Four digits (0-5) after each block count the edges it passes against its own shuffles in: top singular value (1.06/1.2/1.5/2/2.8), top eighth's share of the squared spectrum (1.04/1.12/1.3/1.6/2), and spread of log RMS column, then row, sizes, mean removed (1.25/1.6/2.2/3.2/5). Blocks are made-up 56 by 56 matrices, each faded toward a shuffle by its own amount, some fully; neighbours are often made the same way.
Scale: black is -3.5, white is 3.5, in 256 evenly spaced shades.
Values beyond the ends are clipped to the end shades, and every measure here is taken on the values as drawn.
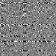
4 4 2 3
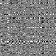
4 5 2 3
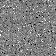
0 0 0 0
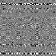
4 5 1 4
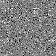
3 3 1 1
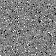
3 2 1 0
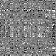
4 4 3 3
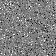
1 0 0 0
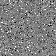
1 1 0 0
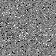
2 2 0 0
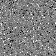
2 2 0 0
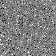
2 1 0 0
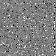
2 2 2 1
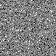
0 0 0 0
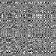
4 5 3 3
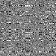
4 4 2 3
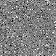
2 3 0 1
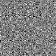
3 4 1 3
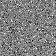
1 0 0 0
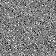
0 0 0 0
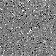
3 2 0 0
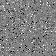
2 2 0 0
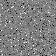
2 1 0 0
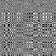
5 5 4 4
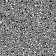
0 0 0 0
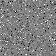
1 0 0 0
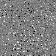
1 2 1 1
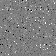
1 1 0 1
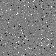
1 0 0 0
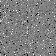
1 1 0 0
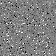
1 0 0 0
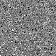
1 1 0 0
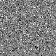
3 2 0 0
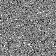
0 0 0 1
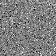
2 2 0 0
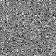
3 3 1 2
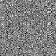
3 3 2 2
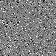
2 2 0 0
